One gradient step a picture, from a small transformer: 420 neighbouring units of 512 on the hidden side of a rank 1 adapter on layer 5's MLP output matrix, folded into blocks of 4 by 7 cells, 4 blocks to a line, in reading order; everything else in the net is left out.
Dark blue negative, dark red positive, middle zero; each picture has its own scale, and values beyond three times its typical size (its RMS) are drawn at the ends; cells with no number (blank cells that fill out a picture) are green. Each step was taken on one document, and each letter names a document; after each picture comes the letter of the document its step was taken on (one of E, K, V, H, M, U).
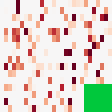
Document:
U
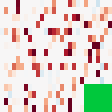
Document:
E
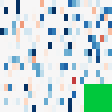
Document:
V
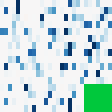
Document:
V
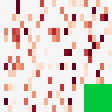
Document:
U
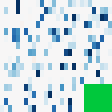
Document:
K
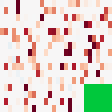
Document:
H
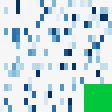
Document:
K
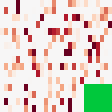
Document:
E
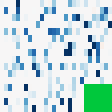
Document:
E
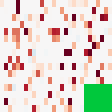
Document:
U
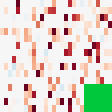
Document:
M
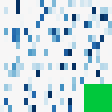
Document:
K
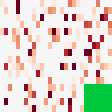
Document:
H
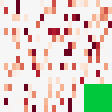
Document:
E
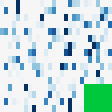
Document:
V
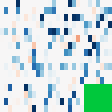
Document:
M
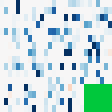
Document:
M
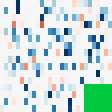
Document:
V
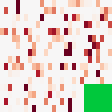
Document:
H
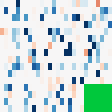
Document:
E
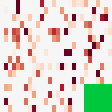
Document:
U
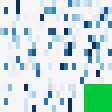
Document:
V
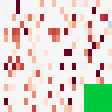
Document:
U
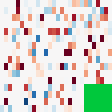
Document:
K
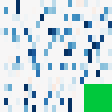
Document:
H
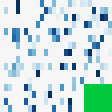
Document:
K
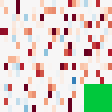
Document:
H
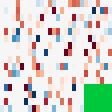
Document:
K
